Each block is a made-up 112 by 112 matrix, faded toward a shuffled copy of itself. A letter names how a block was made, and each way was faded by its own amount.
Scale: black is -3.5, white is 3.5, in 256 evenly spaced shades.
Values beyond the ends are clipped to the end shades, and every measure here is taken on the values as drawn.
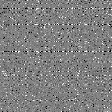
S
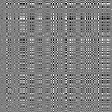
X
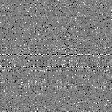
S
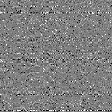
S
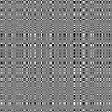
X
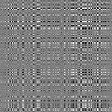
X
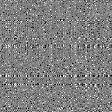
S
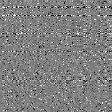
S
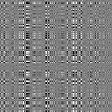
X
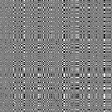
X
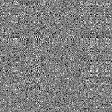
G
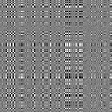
X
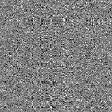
G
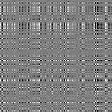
X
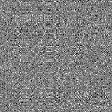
G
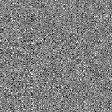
G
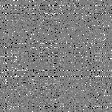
S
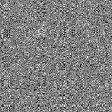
G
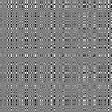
X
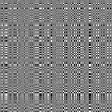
X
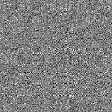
G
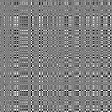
X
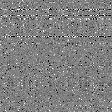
S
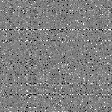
S
